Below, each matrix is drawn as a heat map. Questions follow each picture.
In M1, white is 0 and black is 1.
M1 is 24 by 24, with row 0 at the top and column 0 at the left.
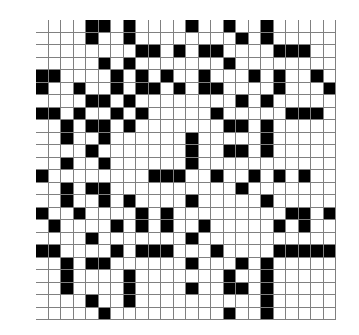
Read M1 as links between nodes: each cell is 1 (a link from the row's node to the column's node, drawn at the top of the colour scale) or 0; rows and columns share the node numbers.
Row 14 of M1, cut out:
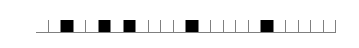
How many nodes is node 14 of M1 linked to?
5
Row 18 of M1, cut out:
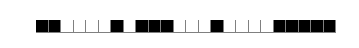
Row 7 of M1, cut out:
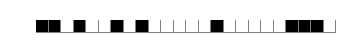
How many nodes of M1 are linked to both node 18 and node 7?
8
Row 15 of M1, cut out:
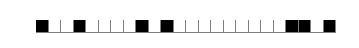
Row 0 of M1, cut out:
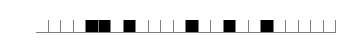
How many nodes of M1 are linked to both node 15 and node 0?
0
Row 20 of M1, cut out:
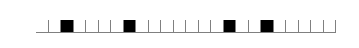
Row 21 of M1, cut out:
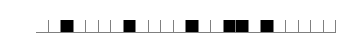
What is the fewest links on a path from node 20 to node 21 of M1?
2
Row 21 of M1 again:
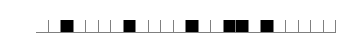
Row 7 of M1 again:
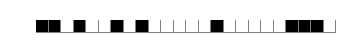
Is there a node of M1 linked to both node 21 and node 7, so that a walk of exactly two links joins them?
no
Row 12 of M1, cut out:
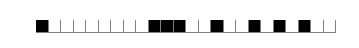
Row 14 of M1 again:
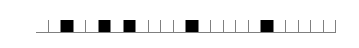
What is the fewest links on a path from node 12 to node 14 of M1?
1
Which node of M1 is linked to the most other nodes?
node 18
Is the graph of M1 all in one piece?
yes
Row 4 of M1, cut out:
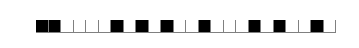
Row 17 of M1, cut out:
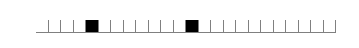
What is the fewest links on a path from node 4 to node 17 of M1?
1
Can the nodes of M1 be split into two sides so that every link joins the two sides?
yes
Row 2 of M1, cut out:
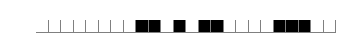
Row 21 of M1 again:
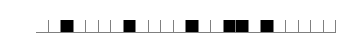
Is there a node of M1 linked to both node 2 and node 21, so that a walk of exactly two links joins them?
no
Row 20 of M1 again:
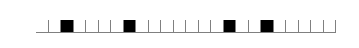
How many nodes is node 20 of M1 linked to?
4
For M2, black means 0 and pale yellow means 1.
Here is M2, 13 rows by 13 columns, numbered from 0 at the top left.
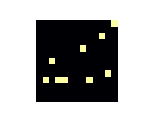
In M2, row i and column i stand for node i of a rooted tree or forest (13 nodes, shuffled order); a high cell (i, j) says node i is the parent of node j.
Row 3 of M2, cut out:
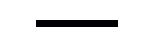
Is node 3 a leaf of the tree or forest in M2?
yes
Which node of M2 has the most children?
9
